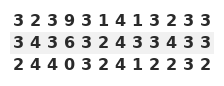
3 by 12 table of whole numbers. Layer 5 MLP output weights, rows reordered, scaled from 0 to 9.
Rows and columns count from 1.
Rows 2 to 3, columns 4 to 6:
6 3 2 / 0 3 2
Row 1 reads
3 2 3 9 3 1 4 1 3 2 3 3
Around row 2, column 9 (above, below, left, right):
3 2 3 4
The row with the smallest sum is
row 3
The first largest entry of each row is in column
4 4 2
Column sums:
8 10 10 15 9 5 12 5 8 8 9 8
